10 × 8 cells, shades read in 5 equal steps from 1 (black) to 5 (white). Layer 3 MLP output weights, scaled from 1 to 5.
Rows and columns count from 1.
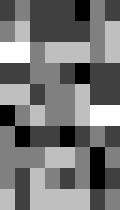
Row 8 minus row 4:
1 1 0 1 2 2 -1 1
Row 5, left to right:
4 4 2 3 3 4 2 2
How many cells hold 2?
26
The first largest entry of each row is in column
2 2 1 3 1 7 1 4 3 1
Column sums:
30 29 29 30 27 28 25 29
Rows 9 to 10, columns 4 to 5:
3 2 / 4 4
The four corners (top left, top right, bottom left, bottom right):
2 2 4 3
